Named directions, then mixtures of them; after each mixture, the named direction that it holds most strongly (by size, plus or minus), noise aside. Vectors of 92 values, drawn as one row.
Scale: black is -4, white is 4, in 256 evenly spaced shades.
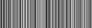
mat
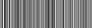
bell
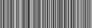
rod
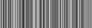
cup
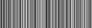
mat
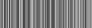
bell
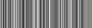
cup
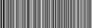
rod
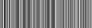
bell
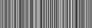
rod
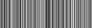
mat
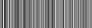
bell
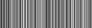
mat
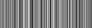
rod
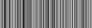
bell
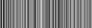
mat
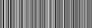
bell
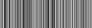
bell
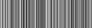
mat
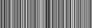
mat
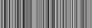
bell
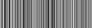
bell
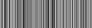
bell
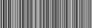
cup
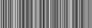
cup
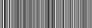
bell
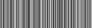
rod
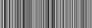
bell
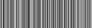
rod
